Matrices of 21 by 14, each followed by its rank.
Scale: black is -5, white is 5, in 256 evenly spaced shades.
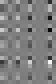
one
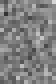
full rank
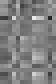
two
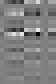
one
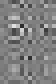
two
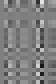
one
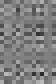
two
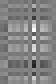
one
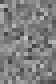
full rank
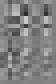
two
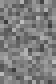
full rank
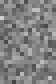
full rank
